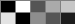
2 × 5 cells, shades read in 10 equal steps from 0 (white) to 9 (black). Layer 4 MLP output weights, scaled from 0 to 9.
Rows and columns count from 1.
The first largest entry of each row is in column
1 2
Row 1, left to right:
9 0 6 3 2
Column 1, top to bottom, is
9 1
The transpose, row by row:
9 1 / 0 9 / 6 4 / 3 6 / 2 8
